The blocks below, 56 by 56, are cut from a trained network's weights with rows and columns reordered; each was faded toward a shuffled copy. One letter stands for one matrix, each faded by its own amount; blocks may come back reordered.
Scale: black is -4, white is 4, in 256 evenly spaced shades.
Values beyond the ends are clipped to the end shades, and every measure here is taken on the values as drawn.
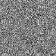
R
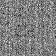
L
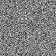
R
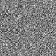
R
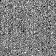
L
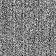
L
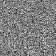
R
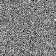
R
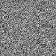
R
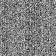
L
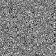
R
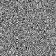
R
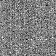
L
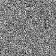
R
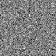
R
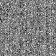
L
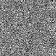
R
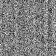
L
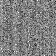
L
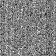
L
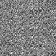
R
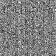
L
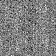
L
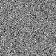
R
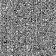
L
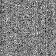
L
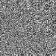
R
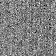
L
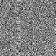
R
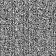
L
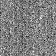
L
